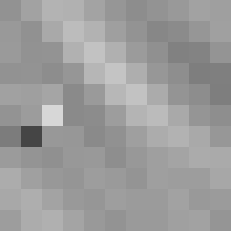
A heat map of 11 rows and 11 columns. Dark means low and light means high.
Odd patch: rougher, in the middle left. Grain: diagonal, down to the right. Roughest part: middle left. Mirror symmetry: none. Slope: none.
